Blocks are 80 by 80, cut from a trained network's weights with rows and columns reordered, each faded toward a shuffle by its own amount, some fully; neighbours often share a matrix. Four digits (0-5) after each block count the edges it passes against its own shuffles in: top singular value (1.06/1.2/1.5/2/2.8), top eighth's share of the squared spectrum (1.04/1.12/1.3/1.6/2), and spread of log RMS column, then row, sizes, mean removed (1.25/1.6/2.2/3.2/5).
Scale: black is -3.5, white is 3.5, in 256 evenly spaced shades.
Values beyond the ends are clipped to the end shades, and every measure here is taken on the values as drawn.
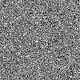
2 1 0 0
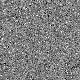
1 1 0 0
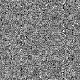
4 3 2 0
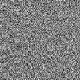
4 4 1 1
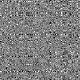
4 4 2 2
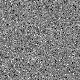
2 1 0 0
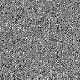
3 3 1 1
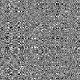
4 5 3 3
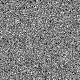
0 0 0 0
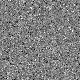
0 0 0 0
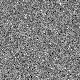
0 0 0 0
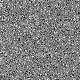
1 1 0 0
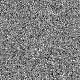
1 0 0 0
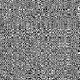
4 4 2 3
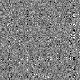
4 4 2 2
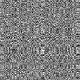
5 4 2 2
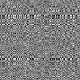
5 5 3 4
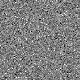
3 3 1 0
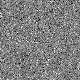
0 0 0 0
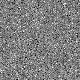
2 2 0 0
